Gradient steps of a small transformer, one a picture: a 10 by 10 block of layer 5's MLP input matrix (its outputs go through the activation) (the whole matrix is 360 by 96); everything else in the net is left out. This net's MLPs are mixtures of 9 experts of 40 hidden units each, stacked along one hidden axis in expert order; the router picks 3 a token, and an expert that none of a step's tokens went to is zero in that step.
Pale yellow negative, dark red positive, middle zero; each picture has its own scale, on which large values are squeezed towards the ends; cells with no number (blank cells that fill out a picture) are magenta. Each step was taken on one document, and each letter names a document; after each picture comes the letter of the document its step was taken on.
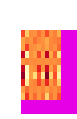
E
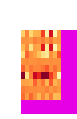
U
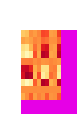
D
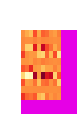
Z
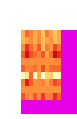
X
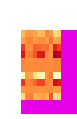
X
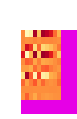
Z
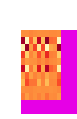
E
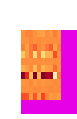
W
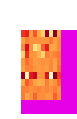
U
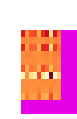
U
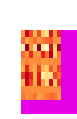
Z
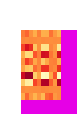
D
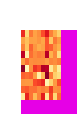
E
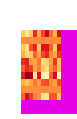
D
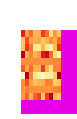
U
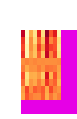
E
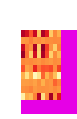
W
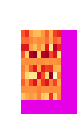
U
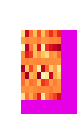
W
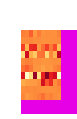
Z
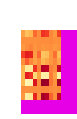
D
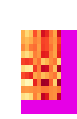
D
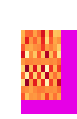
E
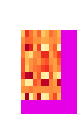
D
